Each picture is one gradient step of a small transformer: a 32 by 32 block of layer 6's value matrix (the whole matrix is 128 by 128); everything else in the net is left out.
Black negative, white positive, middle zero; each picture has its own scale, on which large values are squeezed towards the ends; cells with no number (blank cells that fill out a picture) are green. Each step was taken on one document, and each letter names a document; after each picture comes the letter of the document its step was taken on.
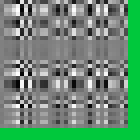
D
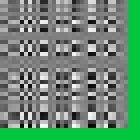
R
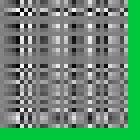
D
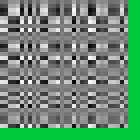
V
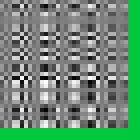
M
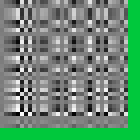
D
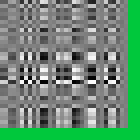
R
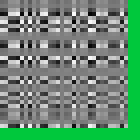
V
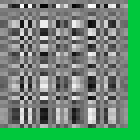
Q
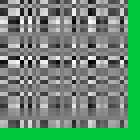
V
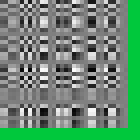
R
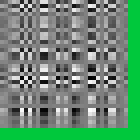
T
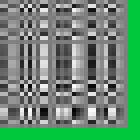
T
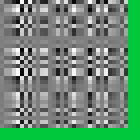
D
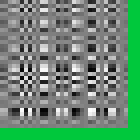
T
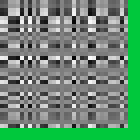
V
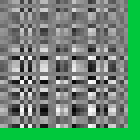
T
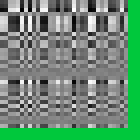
V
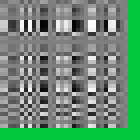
R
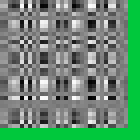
T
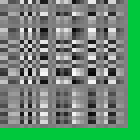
R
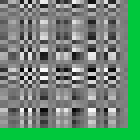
T
